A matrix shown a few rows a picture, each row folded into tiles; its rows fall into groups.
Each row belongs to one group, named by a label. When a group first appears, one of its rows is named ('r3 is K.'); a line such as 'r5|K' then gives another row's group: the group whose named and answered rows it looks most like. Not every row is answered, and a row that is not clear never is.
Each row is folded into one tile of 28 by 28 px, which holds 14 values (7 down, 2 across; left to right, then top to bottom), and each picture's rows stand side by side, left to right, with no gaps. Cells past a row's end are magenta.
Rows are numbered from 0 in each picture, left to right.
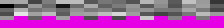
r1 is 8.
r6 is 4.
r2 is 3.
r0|3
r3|8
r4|8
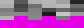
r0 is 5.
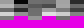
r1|3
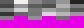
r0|4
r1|3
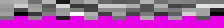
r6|3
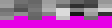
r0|5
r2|5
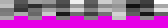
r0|5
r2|4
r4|5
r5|4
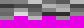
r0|3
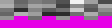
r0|5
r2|4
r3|8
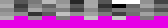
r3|5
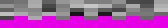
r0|8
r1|5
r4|8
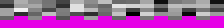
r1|5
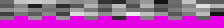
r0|4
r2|3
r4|8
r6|4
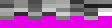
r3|3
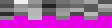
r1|5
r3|8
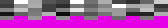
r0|4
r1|5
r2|4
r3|4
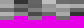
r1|4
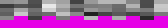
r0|3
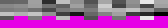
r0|8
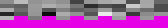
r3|3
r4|8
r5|5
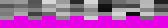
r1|4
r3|5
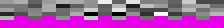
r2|3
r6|4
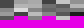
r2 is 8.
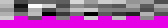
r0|5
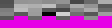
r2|8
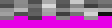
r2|4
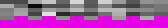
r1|3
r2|4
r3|4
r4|5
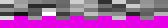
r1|3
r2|4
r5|5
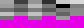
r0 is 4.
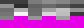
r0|3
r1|3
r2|5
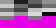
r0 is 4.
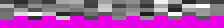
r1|8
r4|3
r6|8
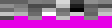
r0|8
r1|3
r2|5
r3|3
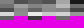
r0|8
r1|8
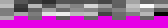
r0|5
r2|8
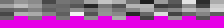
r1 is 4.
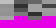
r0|5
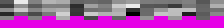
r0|4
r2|5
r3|8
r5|3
